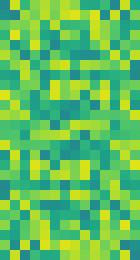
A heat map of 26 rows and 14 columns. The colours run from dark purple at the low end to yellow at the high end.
The values spread evenly over their range. It looks the same turned upside down. No row or column stands out. On average the colour sits 70% of the way up the scale. There is no seam.
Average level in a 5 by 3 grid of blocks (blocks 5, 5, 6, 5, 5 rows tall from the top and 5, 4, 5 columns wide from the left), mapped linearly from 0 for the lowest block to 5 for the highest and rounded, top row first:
5 4 4 / 3 5 4 / 4 0 4 / 4 5 3 / 4 4 5
